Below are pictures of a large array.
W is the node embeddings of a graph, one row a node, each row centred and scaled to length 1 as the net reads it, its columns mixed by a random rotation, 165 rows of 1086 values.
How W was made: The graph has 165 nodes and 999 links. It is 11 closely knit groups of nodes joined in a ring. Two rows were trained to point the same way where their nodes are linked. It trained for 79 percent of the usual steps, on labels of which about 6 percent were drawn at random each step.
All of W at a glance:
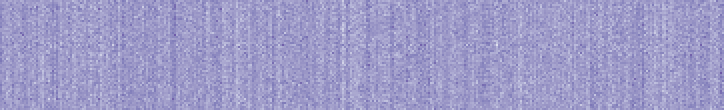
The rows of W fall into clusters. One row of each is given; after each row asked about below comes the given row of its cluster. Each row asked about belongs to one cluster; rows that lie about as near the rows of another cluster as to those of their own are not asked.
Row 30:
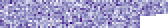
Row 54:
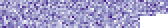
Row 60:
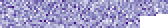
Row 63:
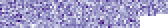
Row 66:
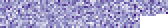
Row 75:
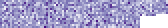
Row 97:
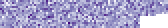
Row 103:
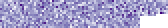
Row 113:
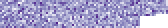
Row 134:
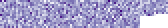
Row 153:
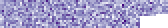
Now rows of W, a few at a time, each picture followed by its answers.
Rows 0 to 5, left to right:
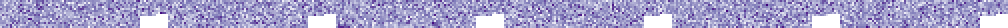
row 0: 103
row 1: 97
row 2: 54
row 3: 60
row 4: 66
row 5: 103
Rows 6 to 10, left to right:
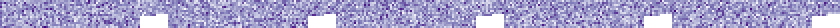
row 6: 75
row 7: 30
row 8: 75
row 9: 97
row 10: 97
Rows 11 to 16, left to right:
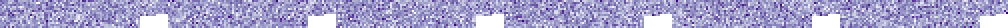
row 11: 75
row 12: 134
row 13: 63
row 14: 63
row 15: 60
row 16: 66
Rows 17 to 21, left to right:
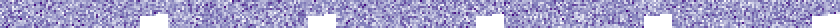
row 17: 113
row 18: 103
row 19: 66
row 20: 75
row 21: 30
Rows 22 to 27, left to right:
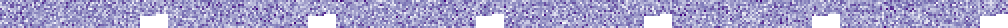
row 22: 54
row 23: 60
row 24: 134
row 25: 113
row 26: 75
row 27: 75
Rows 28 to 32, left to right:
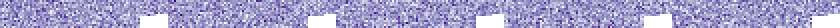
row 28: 63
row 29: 75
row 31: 66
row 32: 54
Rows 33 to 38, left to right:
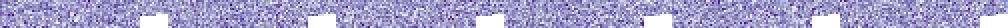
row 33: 75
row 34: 153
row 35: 134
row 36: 153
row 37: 97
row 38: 134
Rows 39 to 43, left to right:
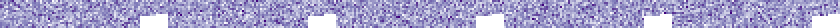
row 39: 30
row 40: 75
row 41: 134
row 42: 103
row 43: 63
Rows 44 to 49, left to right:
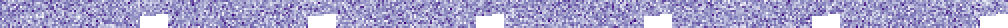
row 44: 75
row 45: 153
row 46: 97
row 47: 60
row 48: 30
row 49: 153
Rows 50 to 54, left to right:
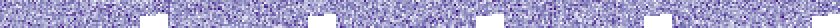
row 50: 153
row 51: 75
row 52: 134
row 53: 75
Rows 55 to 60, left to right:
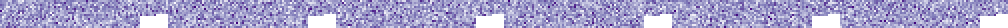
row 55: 113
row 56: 97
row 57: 63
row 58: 60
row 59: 97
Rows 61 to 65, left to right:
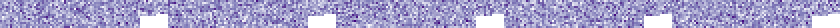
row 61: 103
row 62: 75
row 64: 30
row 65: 134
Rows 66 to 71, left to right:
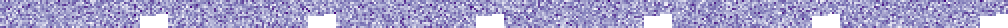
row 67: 66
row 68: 66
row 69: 54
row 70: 103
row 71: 54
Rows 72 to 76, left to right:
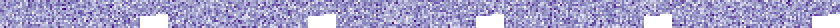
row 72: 153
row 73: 134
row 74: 113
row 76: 30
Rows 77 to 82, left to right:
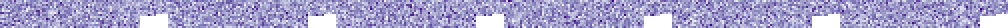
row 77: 63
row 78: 60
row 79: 60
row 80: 134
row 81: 97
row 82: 97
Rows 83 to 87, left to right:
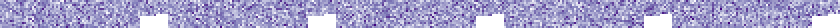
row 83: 103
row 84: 103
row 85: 97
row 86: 30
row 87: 113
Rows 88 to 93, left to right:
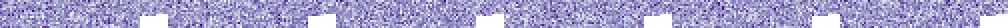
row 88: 75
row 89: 30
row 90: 134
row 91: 97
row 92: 75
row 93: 134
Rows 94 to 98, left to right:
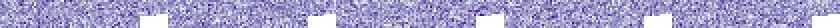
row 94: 103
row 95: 113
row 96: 30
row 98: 75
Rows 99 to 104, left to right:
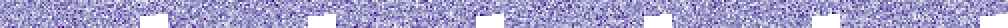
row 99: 153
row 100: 54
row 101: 30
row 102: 60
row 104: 97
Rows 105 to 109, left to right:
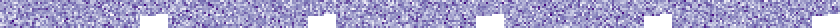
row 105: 66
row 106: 113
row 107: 30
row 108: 60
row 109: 30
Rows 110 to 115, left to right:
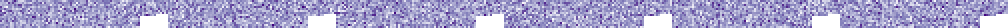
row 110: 113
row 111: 66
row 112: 63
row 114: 75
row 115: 30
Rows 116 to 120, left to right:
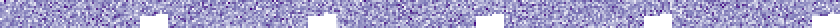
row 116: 60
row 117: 54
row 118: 153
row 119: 113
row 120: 60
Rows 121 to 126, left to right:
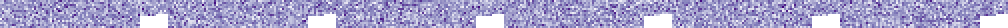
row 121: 60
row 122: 97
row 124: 153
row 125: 153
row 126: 30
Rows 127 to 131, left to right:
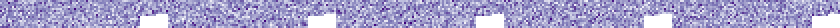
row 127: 113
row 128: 134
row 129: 97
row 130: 134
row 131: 113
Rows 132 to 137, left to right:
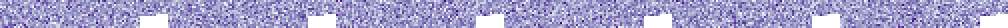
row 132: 54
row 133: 103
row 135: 113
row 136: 134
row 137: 153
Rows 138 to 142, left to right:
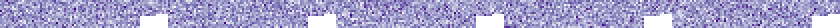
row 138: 113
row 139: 113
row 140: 60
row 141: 54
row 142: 60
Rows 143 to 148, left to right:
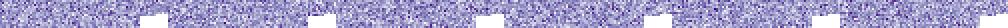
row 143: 97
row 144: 113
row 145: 66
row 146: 60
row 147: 63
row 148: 63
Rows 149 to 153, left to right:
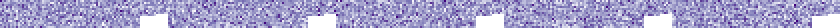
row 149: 134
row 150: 54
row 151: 134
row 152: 30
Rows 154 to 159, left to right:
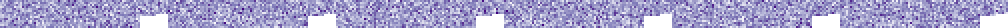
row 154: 66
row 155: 113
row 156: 103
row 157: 97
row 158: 30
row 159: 30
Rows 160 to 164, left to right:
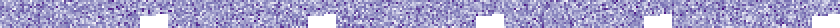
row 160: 103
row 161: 153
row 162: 113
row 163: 103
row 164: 75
